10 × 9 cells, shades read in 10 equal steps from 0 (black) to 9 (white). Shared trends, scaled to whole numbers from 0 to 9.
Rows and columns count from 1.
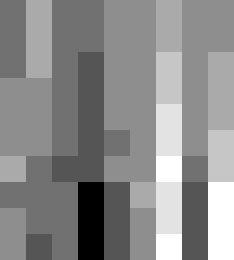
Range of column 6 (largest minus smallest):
1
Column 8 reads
5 5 5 5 5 5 4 3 3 3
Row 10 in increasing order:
0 3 3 3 4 5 5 9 9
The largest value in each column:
6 6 4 4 5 6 9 5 9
